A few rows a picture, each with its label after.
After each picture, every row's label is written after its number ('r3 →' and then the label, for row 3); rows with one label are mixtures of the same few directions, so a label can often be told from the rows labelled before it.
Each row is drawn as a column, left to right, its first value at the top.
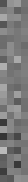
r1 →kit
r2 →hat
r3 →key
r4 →hat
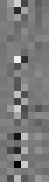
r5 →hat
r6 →hat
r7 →key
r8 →key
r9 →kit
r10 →hat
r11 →hat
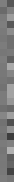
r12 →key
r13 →kit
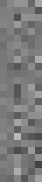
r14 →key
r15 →hat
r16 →kit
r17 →hat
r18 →kit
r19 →key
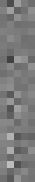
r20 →key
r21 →key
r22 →key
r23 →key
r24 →kit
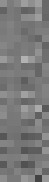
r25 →key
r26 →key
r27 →key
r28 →key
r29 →key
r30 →hat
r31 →hat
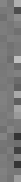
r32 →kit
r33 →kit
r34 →key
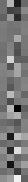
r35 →hat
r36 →key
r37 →hat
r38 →key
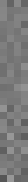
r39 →hat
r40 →hat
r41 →hat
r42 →kit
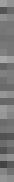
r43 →key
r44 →key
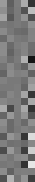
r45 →hat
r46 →hat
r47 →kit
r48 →key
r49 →key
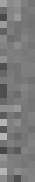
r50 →kit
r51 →hat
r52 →hat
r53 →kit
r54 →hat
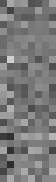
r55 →kit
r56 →key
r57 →kit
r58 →kit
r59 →hat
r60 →key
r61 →hat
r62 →kit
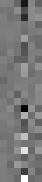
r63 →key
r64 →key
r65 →key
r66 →hat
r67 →hat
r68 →kit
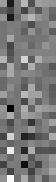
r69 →key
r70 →hat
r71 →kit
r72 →key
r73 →kit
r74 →key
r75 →hat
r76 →kit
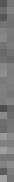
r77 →hat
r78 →key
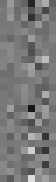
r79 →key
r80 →hat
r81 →hat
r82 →kit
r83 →hat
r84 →kit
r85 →key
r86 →hat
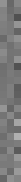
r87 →hat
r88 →hat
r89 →kit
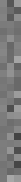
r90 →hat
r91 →hat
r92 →key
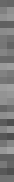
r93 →kit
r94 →kit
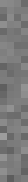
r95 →kit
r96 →hat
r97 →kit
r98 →kit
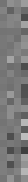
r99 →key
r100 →key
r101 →hat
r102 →kit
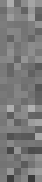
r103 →key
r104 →hat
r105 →kit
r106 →key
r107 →hat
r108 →kit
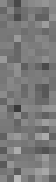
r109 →key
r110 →key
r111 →hat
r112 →kit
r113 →hat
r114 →kit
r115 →kit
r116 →hat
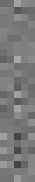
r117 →key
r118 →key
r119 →key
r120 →key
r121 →kit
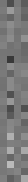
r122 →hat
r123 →key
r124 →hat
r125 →hat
